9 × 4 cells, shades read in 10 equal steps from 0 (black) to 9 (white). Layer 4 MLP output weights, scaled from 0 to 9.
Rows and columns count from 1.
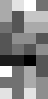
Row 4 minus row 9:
-5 1 -3 -2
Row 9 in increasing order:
4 5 8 8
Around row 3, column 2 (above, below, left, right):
3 5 4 6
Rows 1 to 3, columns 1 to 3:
6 8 9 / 6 3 7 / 4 3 6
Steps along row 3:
down up same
